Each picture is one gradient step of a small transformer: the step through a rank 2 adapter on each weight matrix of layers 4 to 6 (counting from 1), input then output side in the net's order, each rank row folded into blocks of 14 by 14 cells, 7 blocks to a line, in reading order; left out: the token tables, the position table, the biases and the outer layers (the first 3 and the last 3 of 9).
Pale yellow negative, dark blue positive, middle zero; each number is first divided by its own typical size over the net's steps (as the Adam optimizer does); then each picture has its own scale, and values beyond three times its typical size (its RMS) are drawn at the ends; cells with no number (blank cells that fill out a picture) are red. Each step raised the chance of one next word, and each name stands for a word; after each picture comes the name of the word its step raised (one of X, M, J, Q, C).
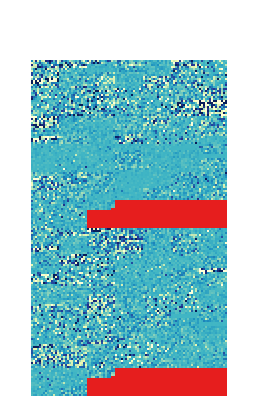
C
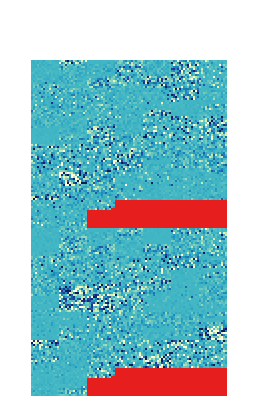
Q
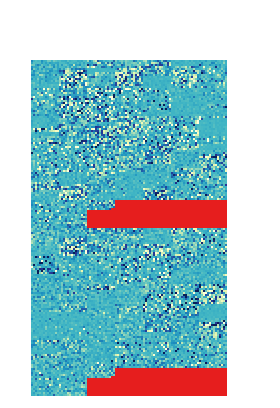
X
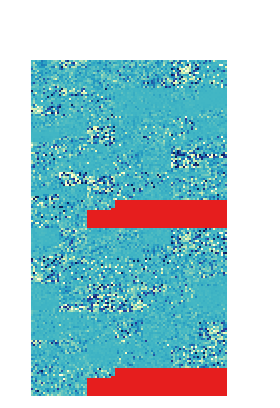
Q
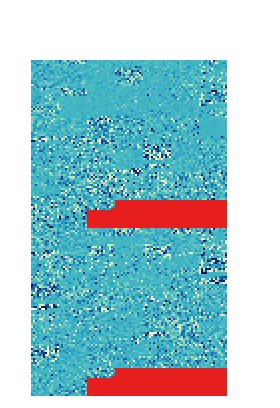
Q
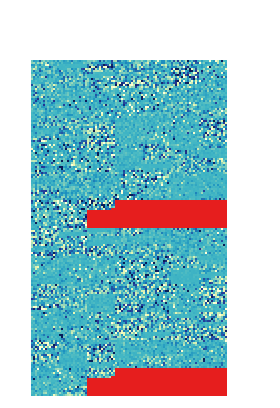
X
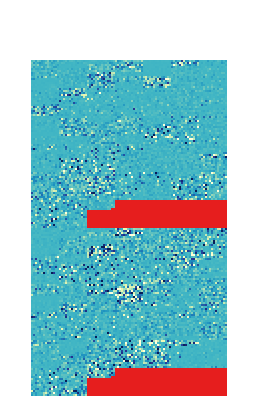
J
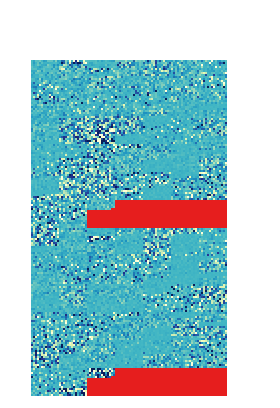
X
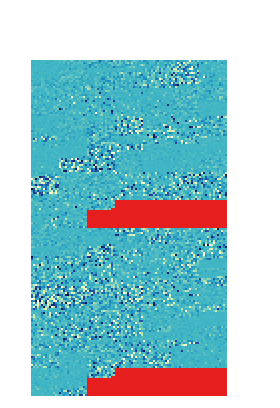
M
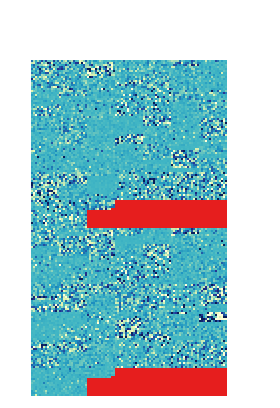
C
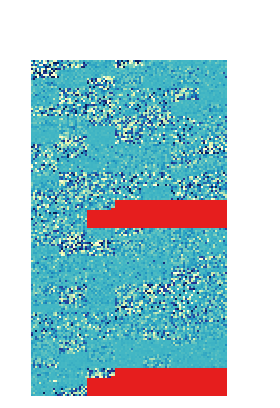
C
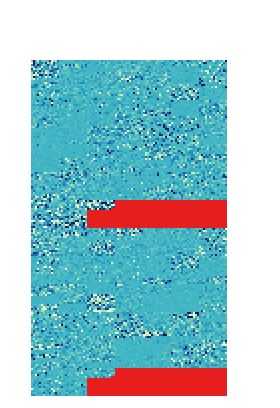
Q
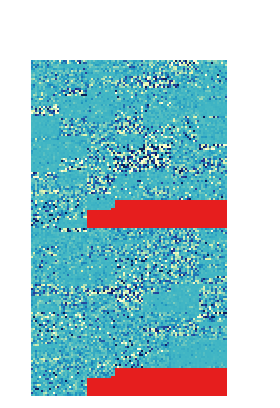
X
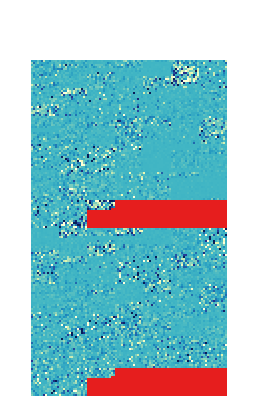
J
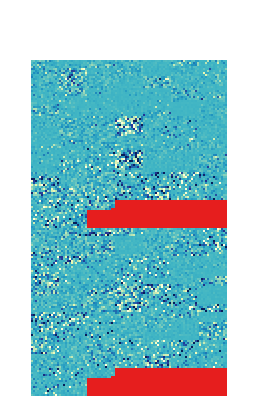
J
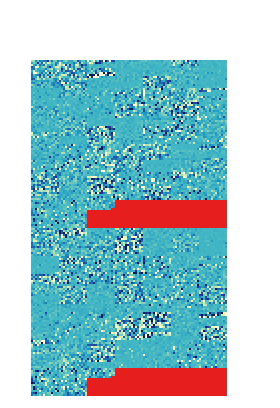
X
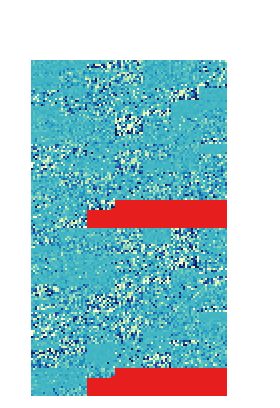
C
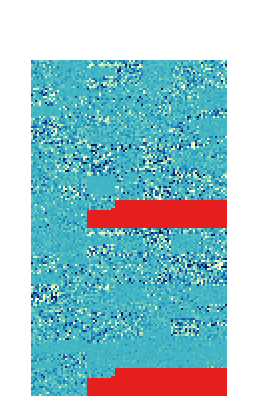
M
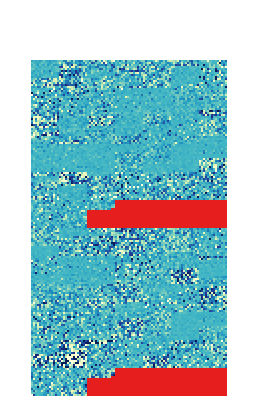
C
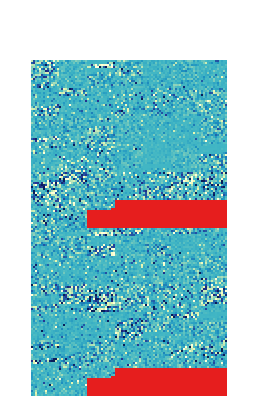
Q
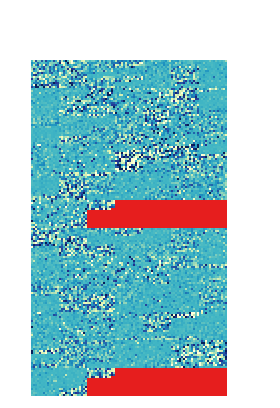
C
